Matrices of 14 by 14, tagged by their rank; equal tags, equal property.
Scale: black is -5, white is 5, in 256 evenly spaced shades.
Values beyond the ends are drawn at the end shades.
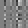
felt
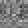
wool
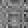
wool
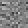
wool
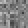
wool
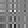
felt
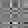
felt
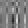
felt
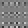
felt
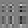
felt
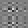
felt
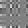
felt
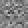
wool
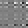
felt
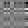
felt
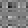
felt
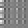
felt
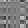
felt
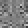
wool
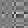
felt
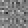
wool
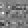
wool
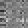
wool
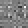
wool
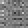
wool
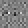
wool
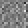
wool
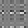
felt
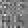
wool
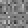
wool
